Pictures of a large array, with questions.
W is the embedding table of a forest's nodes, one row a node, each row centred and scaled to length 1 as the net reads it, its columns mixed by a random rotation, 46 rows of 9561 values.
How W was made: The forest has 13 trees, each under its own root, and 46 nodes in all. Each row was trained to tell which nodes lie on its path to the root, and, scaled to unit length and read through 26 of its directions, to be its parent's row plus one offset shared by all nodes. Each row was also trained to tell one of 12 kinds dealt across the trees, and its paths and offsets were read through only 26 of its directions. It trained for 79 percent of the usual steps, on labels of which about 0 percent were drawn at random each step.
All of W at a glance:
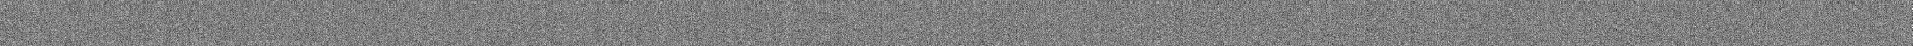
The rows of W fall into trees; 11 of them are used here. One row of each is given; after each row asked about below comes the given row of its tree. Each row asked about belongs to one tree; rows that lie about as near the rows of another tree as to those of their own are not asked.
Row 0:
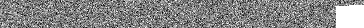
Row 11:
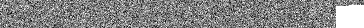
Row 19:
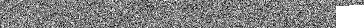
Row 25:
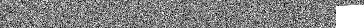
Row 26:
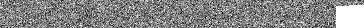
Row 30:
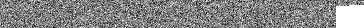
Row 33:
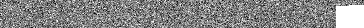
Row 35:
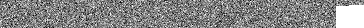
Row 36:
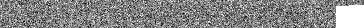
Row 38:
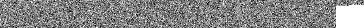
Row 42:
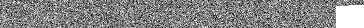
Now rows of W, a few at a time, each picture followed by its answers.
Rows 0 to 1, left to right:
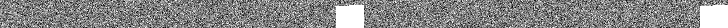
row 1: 38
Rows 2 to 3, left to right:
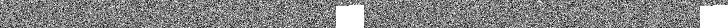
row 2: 38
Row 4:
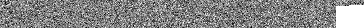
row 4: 11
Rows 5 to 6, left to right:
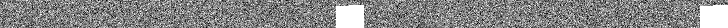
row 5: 33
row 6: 11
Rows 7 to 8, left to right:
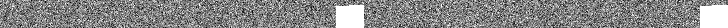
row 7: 0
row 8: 25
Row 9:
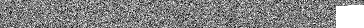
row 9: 25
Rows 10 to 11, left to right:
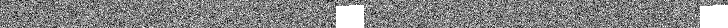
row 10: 30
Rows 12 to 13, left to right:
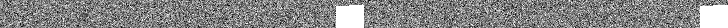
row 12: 26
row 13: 42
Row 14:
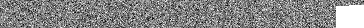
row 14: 26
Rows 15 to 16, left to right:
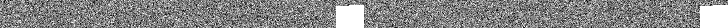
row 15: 11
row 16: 33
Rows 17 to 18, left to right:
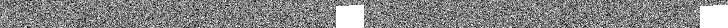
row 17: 26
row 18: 0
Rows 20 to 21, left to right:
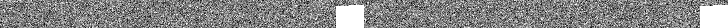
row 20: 38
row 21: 33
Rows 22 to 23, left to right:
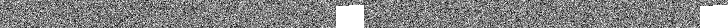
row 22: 19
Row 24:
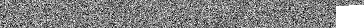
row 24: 35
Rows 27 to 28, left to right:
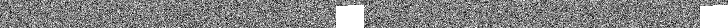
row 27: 25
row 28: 36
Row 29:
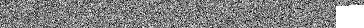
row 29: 30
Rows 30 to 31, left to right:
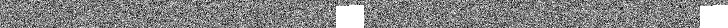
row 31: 38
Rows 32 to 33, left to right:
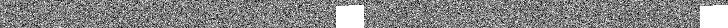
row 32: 26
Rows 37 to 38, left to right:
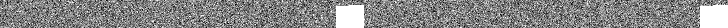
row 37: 33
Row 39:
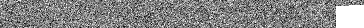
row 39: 36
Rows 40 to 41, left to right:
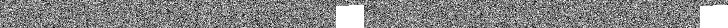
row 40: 35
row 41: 42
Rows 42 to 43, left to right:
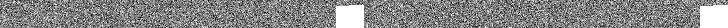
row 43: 19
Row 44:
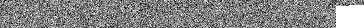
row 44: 42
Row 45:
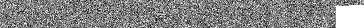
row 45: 0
